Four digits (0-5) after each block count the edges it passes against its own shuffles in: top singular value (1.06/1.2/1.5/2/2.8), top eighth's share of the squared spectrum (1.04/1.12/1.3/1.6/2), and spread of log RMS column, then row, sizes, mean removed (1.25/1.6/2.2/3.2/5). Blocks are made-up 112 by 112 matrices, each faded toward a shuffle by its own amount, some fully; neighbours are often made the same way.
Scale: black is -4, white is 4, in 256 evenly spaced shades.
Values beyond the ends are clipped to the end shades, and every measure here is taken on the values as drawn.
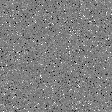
2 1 0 0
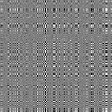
5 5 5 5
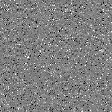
4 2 1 1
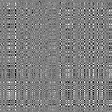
5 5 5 4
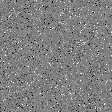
0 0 0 0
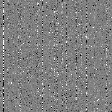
4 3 3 0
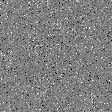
0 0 0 0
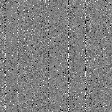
3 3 3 0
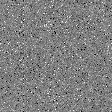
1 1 0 0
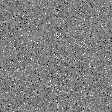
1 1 1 0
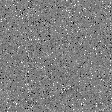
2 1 1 0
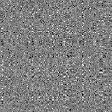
4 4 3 3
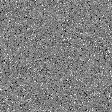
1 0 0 0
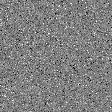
2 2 0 0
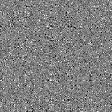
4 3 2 2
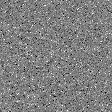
0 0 0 0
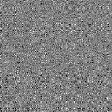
4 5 3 3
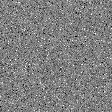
2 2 1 0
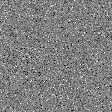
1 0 0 0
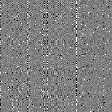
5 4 3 2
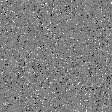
2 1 0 0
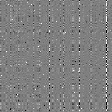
5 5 3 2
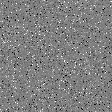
2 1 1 0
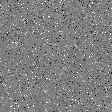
0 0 0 0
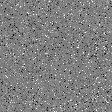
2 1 0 0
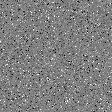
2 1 0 0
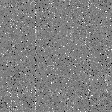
3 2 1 0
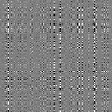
5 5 4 3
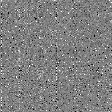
4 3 2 1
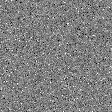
0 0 0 0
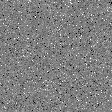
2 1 0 0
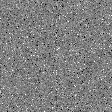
0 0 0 0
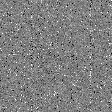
1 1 1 0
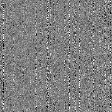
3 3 4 0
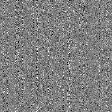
1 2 4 0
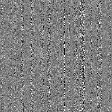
2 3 4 0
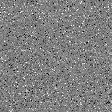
3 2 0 0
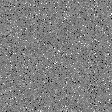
3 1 1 0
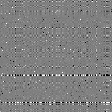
5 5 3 3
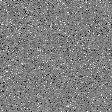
1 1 0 1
